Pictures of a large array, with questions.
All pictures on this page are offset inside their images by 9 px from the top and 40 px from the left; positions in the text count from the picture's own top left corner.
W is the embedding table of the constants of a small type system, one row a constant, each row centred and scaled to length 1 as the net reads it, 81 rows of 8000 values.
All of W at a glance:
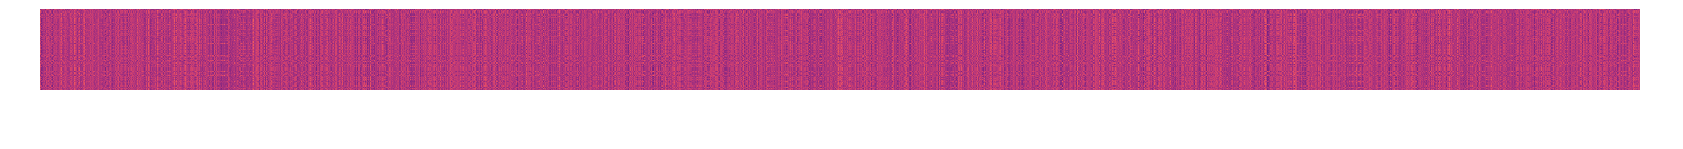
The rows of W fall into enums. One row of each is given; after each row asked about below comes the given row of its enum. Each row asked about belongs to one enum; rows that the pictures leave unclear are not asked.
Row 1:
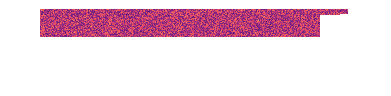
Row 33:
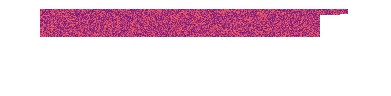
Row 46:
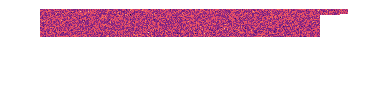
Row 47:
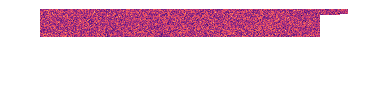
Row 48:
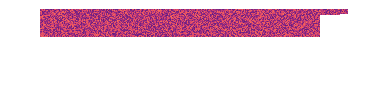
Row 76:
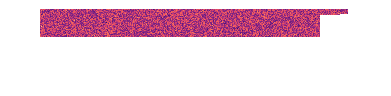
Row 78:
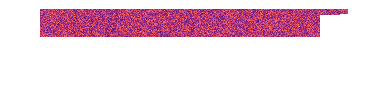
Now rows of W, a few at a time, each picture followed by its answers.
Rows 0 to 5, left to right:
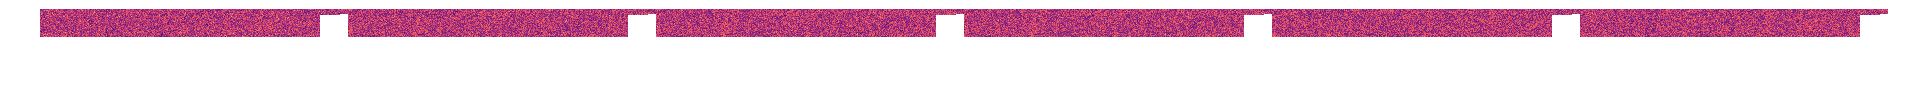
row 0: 47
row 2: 76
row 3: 76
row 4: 48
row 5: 78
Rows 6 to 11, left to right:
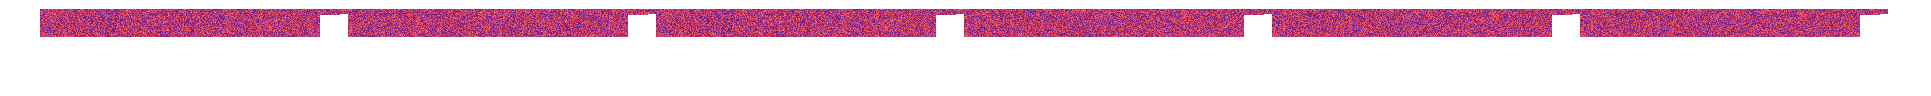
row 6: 78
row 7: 1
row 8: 78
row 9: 48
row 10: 33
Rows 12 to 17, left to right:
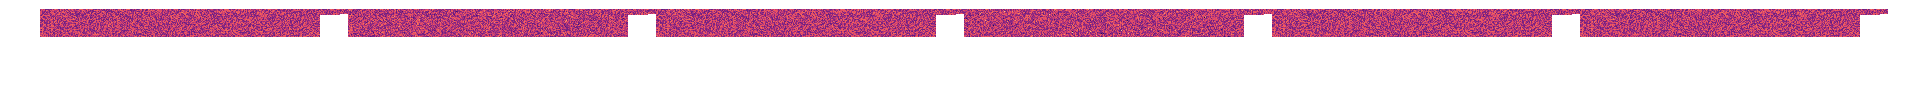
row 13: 1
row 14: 33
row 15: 46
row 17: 33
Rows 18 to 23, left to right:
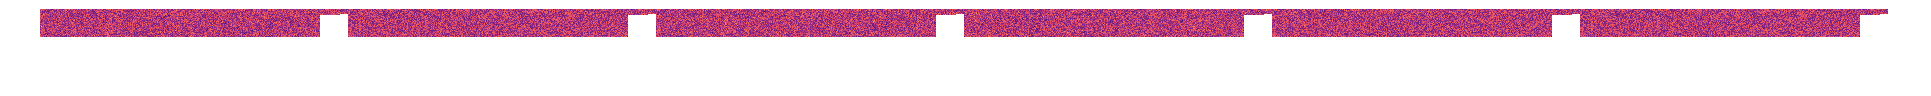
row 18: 76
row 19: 33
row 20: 1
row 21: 78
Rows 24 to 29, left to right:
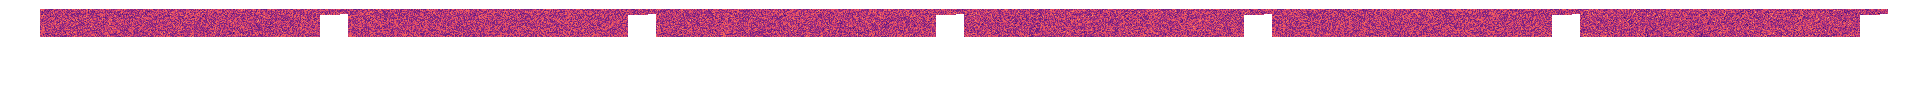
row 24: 1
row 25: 48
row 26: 76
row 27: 78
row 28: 33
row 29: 47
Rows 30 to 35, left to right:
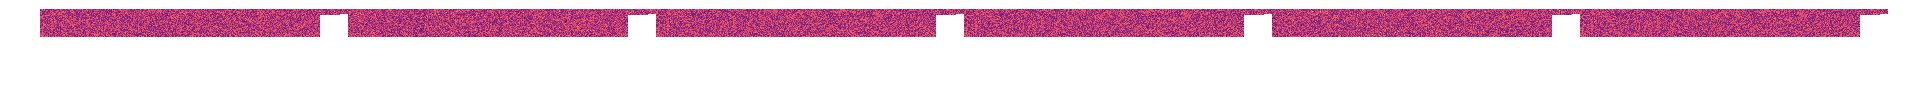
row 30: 48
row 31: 78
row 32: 33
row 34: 46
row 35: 33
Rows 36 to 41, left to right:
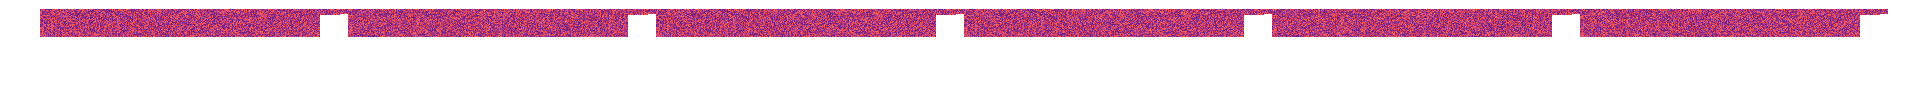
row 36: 33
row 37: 1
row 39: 33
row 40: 1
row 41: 48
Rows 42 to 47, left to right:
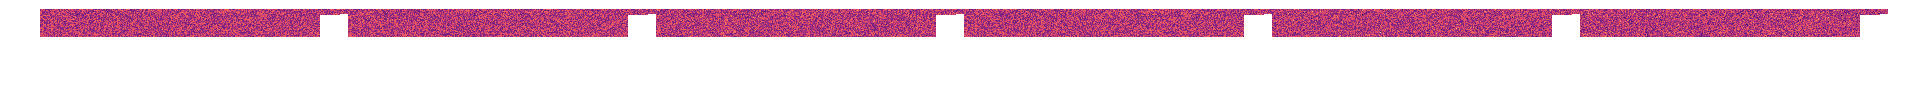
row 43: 48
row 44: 1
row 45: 33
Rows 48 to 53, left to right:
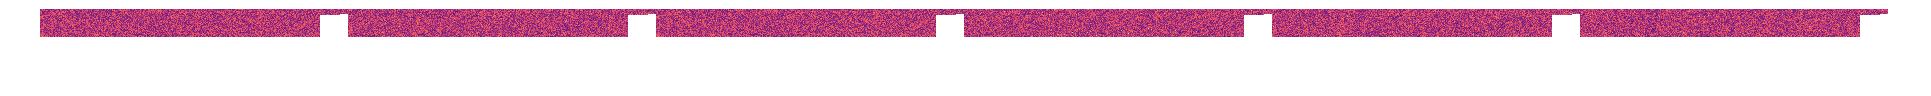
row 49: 1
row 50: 48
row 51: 46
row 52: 76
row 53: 78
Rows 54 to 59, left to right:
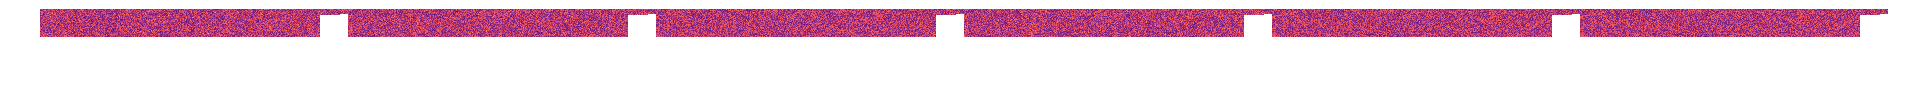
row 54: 78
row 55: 1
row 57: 76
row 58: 48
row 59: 48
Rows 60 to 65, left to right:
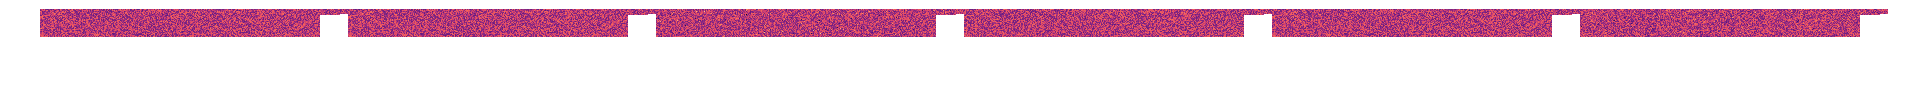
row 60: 48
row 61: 48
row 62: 46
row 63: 33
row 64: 48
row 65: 78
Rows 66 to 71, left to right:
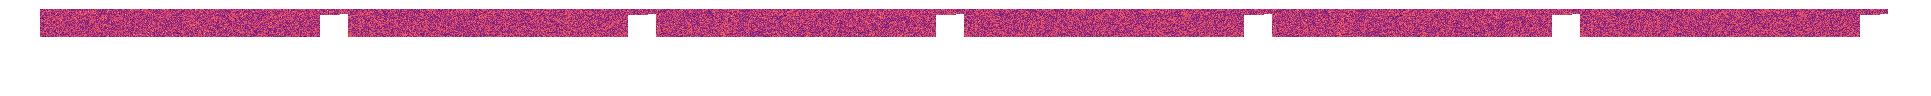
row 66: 46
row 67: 48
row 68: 76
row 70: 76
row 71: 33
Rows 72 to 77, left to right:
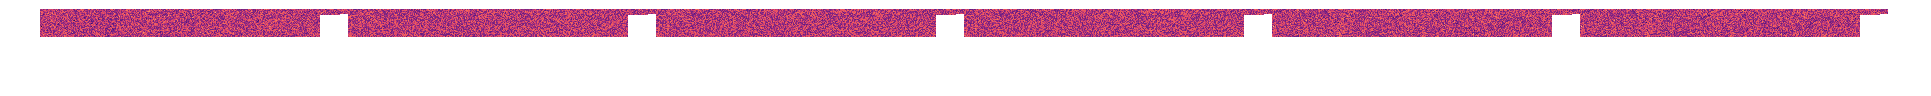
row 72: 78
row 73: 48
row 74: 33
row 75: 33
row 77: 76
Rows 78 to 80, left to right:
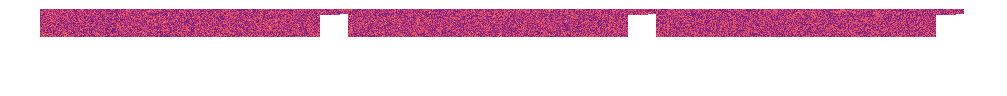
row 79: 1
